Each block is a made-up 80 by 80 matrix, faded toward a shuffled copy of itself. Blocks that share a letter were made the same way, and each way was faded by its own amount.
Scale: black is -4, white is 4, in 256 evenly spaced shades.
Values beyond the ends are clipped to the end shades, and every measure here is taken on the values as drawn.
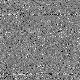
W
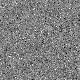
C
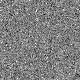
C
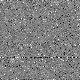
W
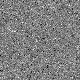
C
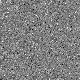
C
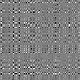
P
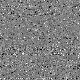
W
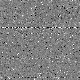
W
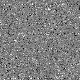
W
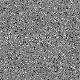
W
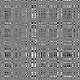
P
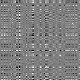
P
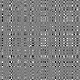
P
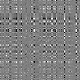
P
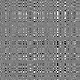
P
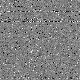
W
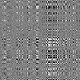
P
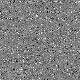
W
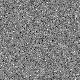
C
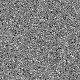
C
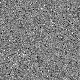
C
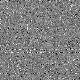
W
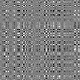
P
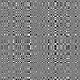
P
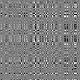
P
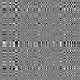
P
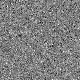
C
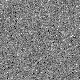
C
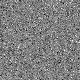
C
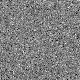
C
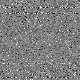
W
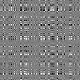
P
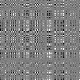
P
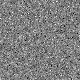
C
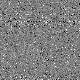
W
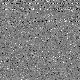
W
